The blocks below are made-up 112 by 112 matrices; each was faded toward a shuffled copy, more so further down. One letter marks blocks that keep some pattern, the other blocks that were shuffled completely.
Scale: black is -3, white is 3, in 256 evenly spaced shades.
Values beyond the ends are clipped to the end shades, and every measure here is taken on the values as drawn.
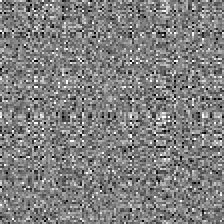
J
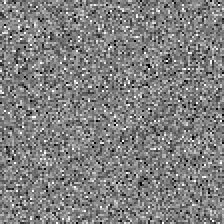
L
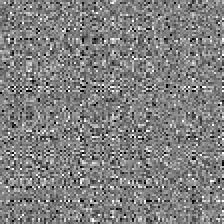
J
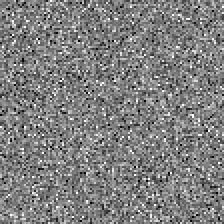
L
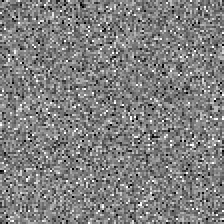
L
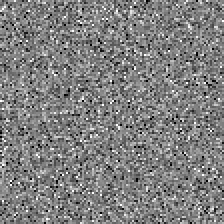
L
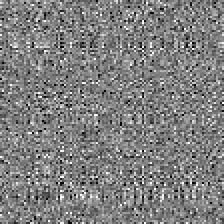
J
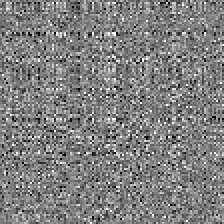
J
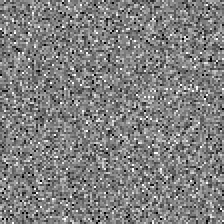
L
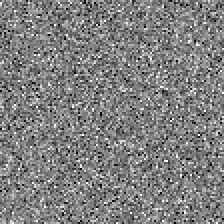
L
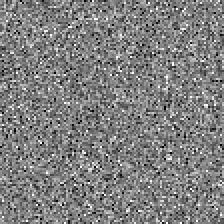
L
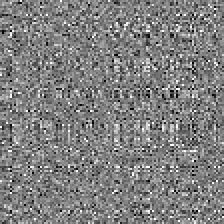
J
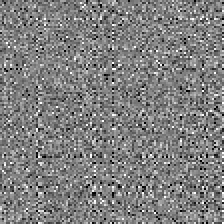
J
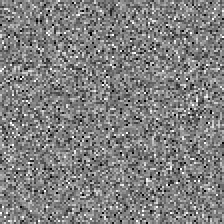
L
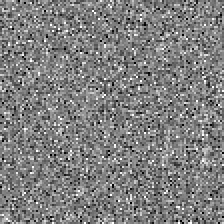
L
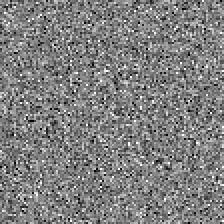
L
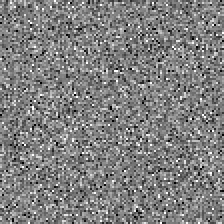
L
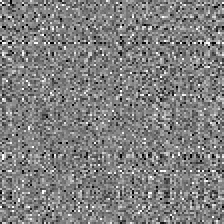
J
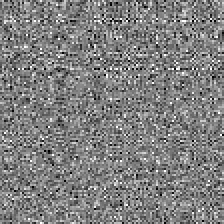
J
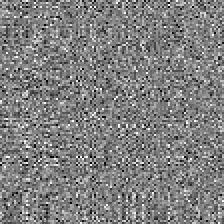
J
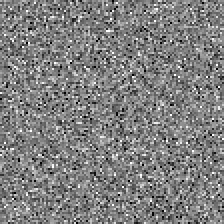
L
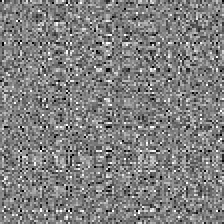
J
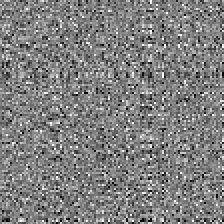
J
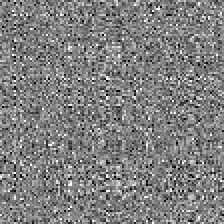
J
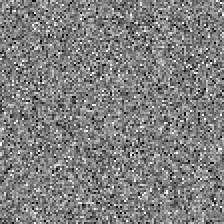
L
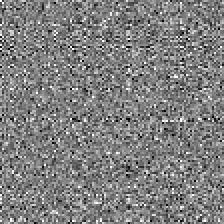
J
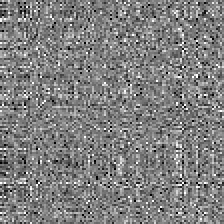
J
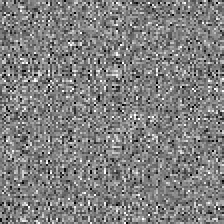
J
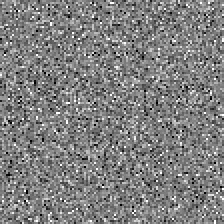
L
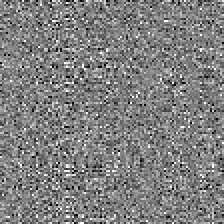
J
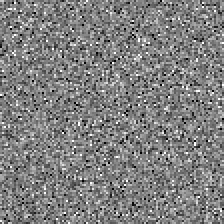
L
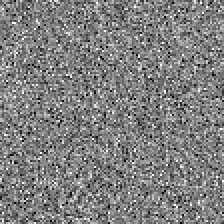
L
